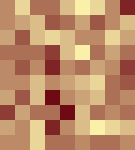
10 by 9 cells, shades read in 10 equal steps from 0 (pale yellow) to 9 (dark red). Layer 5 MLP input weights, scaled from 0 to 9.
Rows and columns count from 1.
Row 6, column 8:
5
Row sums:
30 35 26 37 45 31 38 45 25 37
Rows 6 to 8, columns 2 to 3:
4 2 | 6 2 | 3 5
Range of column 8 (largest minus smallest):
4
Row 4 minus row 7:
2 -1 3 -2 -2 -3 3 -2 1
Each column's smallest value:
3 1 1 1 2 0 0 1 2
